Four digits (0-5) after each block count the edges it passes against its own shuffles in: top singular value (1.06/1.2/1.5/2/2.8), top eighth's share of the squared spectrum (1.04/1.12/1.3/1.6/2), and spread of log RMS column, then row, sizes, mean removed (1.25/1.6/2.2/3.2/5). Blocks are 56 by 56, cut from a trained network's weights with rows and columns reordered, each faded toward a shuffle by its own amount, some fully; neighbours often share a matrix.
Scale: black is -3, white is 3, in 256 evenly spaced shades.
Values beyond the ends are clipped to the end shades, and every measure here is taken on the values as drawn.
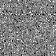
2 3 1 1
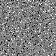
1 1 0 0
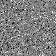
1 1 0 0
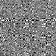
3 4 2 2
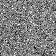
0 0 0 0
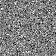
1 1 0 0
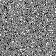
0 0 0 0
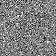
2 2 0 1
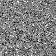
1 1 0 1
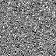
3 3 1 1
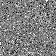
0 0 0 0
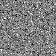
2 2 0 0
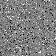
1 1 0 0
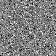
2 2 0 0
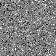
0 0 0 0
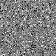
3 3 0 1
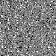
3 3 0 1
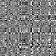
4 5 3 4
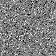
0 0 0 1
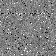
2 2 0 1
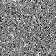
2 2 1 1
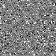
2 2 1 1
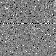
3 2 0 1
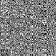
4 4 2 2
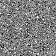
0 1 0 0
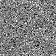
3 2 0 0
